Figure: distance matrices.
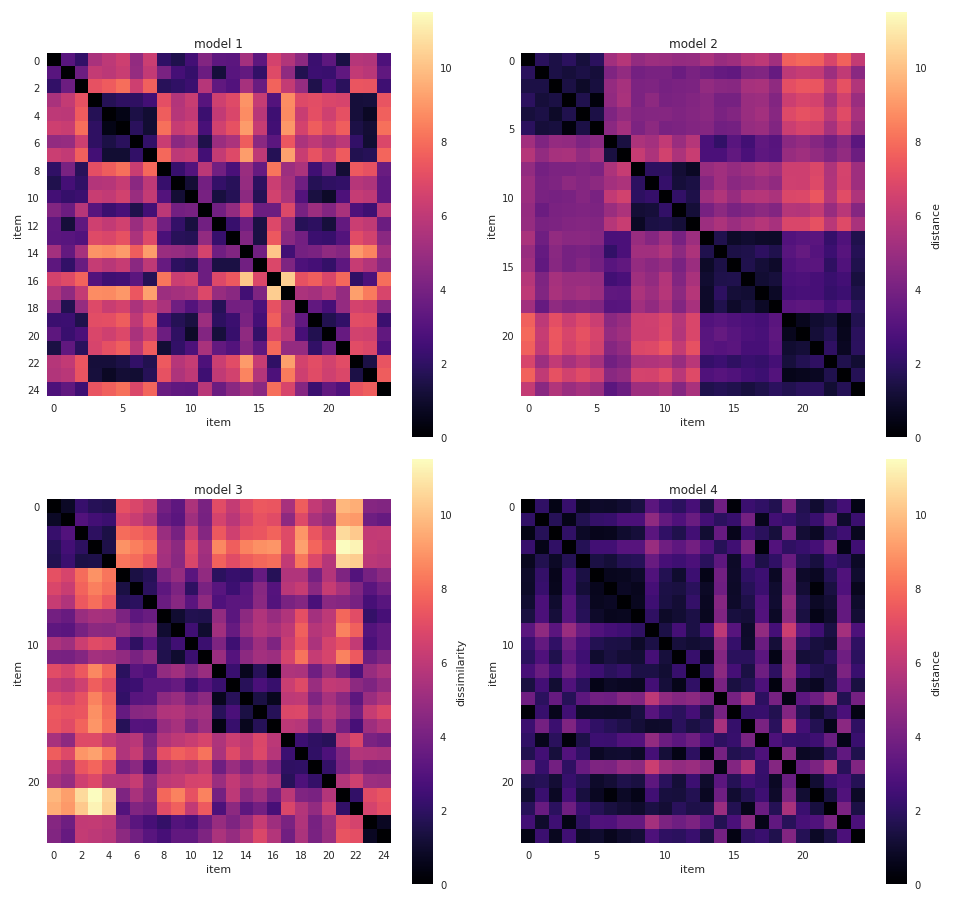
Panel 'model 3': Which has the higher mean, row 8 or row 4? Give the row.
4
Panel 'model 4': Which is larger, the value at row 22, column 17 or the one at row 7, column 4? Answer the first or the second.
the first
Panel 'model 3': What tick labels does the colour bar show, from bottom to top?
0, 2, 4, 6, 8, 10
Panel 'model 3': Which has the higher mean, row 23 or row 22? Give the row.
22
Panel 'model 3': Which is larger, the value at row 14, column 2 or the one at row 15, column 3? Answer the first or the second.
the second
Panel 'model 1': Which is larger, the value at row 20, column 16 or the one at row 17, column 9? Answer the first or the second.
the first
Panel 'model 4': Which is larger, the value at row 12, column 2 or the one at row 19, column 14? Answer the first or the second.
the first
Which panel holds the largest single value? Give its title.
model 3
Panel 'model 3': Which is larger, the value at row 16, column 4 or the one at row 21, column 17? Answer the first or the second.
the first
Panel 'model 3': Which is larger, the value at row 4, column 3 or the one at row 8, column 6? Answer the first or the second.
the second
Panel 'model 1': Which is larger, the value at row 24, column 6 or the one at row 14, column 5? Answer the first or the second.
the second
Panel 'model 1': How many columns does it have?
25
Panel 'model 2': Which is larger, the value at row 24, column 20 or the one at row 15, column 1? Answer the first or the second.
the second
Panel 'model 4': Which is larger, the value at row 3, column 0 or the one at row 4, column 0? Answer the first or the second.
the first
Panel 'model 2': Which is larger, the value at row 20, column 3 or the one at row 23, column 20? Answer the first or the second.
the first
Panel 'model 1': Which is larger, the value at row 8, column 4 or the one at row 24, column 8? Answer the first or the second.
the first
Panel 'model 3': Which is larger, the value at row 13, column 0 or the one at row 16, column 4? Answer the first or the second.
the second
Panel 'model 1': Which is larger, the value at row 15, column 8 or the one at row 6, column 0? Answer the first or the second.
the second
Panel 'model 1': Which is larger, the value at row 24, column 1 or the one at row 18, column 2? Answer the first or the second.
the second
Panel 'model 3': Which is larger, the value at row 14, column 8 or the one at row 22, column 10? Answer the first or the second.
the second
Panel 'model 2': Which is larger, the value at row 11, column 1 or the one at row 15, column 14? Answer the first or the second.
the first
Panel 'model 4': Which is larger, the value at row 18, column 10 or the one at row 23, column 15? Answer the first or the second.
the second
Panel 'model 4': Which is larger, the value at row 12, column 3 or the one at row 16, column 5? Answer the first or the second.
the first
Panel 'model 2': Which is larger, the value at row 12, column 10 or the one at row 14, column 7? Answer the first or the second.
the second
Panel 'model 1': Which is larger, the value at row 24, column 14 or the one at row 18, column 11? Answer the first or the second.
the first
